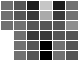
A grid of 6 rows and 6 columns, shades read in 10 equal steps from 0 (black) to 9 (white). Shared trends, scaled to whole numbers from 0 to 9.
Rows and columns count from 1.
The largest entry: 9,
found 3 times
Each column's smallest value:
4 3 1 0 1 3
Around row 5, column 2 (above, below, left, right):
4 4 9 3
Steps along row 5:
down down down up down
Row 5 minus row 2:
5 1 1 -6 2 -1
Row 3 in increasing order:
3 3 3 4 4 5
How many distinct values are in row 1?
4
